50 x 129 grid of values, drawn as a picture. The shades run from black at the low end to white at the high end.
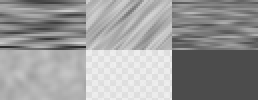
The table splits into 2 rows of 3 panels. Panel 1,1: middling, streaked across, strong in contrast. Panel 1,2: high, slanting up to the right. Panel 1,3: middling, streaked across. Panel 2,1: high, blotchy, faint in contrast. Panel 2,2: very high, checkered, faint in contrast. Panel 2,3: low, flat.
